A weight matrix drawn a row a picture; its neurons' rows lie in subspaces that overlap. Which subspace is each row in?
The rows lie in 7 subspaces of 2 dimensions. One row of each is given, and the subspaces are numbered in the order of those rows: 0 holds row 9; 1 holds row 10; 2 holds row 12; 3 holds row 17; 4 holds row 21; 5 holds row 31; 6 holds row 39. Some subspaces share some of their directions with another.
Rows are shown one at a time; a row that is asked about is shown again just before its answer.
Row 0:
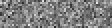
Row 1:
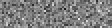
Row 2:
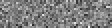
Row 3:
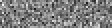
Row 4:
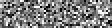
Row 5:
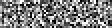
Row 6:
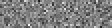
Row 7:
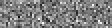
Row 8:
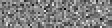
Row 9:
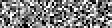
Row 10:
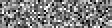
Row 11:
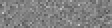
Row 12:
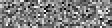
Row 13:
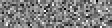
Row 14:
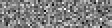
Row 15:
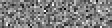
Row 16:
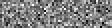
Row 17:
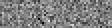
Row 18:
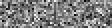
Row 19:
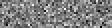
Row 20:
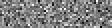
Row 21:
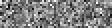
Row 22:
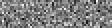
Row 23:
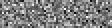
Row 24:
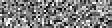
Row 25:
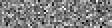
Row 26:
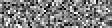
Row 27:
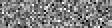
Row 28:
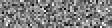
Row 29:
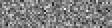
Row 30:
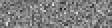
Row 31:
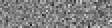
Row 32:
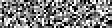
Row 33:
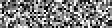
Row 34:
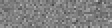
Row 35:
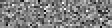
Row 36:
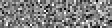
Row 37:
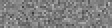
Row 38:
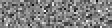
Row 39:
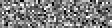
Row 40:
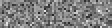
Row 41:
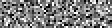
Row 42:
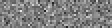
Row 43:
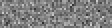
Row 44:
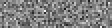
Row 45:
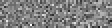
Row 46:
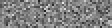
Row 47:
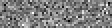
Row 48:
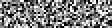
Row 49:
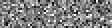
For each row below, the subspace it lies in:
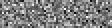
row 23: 6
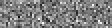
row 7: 3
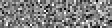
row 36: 5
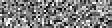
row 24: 6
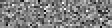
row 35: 2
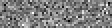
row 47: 0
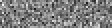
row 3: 2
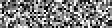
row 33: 1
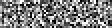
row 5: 3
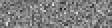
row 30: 3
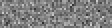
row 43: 2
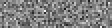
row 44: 0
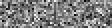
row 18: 4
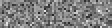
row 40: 4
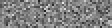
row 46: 2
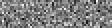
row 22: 2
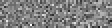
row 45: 5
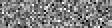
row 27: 1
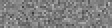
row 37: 0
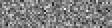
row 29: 6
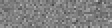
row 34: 5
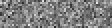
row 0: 4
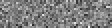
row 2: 5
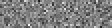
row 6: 4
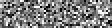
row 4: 2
